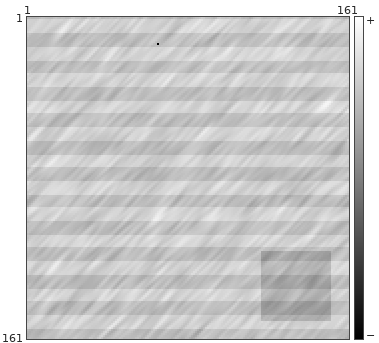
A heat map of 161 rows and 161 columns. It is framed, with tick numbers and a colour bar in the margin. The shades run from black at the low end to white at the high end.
Horizontal stripes repeat 12 times down the table. An odd patch, lower than its surroundings, sits in the bottom right. On average the colour sits 80% of the way up the scale. The ninth with the lowest average is the bottom right. One lone cell stands out, far lower than its neighbours.
